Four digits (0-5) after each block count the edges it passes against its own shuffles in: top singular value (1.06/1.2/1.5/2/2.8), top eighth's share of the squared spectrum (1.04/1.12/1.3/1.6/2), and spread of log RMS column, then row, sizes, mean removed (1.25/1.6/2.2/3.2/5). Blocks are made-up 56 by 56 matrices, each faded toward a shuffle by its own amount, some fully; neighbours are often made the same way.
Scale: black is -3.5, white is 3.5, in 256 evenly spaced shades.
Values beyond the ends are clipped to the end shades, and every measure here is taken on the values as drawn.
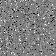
0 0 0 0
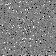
0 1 0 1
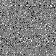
1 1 0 2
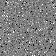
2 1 0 0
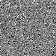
1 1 1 0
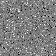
2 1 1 0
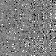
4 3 2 1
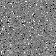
3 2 1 1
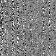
1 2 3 0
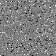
2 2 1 1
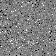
2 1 0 0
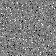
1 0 0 0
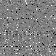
3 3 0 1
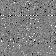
3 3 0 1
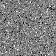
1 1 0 0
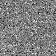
0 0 0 1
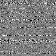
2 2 0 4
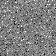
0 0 0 0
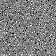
2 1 0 0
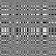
5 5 4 4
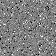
0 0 0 0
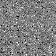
1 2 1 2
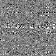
2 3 2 3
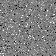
1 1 0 0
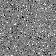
2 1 0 0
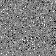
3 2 1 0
